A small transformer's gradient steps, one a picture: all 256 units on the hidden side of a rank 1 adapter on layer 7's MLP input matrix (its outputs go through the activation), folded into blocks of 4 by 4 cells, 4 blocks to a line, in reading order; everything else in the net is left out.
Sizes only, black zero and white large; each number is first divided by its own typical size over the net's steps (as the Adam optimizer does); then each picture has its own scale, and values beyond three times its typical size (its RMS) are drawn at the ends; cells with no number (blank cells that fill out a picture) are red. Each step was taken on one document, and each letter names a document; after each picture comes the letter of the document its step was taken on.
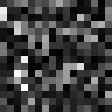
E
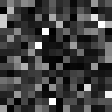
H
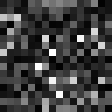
H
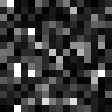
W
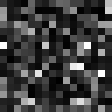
E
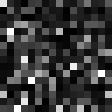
E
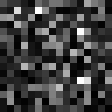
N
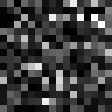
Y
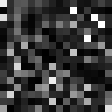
Y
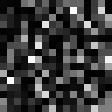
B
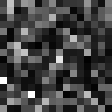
H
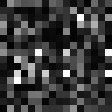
W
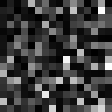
B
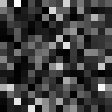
N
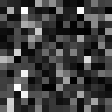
N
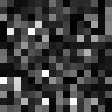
Y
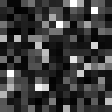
B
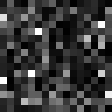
Y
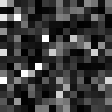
H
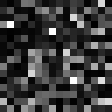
B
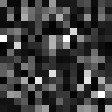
N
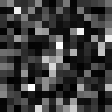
N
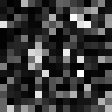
B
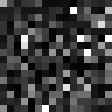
Y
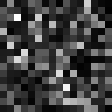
H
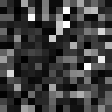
B
